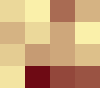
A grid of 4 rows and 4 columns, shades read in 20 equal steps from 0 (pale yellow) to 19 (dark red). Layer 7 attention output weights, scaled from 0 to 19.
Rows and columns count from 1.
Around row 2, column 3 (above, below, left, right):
11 6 2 0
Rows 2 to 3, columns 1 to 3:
5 2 6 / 3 7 6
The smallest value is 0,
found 2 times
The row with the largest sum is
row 4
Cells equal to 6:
2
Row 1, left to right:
2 0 11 5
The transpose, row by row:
2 5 3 1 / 0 2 7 19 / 11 6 6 14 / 5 0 4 13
